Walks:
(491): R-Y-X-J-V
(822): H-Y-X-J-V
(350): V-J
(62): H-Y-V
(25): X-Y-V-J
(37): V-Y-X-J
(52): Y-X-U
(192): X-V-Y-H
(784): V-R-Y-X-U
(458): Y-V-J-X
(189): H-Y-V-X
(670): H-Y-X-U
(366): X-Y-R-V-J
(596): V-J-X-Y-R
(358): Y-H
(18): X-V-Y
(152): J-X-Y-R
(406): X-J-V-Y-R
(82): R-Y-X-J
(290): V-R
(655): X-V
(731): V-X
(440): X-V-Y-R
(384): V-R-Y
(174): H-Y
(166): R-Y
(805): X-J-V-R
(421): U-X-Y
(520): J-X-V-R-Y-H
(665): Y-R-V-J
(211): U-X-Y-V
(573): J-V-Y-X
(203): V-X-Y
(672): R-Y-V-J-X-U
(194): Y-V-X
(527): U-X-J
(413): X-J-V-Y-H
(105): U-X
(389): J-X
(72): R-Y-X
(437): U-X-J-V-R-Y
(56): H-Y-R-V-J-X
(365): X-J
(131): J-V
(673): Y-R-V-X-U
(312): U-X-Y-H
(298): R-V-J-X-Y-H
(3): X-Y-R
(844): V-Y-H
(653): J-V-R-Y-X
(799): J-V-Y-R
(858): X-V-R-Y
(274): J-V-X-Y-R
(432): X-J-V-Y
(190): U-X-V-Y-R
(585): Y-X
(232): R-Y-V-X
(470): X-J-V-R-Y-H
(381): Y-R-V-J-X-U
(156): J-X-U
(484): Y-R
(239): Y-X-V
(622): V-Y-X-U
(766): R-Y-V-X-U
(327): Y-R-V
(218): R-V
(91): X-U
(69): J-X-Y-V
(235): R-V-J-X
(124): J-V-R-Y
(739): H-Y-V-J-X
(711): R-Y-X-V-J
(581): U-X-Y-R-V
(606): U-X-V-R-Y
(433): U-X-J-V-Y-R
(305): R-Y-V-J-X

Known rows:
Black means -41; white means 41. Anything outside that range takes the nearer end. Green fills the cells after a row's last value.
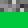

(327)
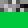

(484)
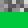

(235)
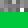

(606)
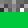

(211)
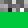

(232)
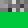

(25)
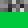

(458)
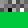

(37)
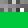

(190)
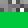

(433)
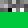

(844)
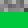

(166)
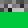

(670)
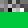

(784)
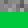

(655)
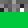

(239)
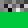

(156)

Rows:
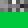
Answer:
(665)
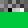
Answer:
(622)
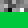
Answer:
(731)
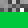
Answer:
(596)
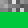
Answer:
(366)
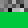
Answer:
(672)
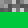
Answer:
(413)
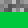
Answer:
(432)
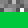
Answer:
(581)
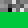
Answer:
(573)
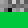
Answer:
(350)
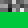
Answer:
(194)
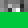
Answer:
(91)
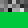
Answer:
(673)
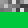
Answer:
(406)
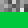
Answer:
(384)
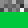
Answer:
(491)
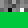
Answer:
(203)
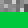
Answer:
(858)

